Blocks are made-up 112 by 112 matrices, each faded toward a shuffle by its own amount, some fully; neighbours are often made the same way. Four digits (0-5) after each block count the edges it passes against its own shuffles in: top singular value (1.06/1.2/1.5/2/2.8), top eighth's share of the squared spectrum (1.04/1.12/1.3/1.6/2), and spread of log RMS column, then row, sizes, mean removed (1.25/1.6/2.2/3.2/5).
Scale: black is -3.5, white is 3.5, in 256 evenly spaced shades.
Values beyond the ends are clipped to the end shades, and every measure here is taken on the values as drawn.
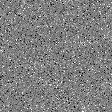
1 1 0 0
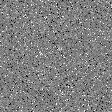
0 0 0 0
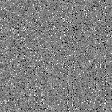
4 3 2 1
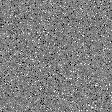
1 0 0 0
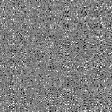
4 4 3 2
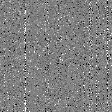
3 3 3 0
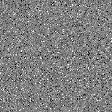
4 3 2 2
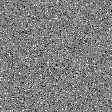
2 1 0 0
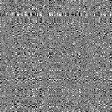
5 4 3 3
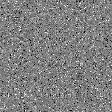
3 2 1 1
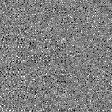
4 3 2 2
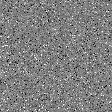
0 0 0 0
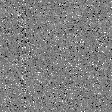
3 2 1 0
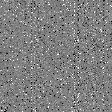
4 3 2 0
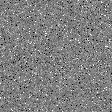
0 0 0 0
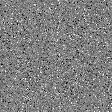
0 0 0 0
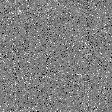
1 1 2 0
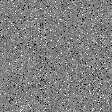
1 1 1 0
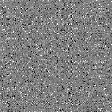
4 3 2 2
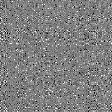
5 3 2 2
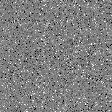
3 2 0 1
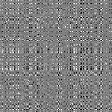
5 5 4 4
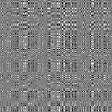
5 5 4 4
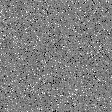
0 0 0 0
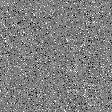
3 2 1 1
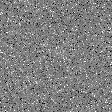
2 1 0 0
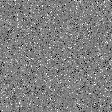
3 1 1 0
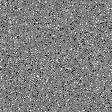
2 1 0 0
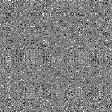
4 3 2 2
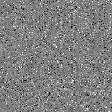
4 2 1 1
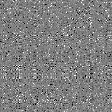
4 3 2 2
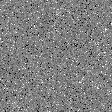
0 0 0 0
